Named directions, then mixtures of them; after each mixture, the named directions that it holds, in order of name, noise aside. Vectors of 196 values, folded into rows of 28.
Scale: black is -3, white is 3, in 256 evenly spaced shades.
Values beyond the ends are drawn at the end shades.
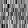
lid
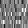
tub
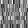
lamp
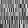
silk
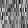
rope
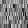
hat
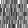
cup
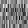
cup, hat, lid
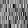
hat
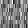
lamp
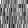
cup, silk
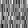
lamp, lid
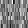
lamp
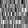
tub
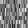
cup, lamp, tub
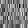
hat, lamp, rope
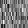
lid, rope, tub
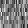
rope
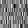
hat, silk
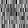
cup, lid, rope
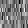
rope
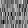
hat, rope, tub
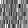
cup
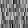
lamp, rope, silk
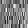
hat, silk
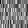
cup, lid, silk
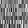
cup, silk, tub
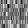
lamp, lid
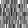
cup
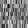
lid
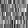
lamp, tub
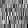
hat, rope, tub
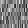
rope, silk
